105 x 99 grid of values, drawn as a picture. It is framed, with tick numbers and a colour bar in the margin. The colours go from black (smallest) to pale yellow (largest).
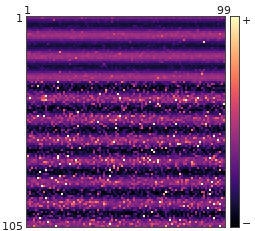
Odd rows or columns: none. Slope: none. Average level on the scale: 30%. Stripes: horizontal, repeating 10 times. Seam: horizontal, 30% of the way down, the top part calmer.
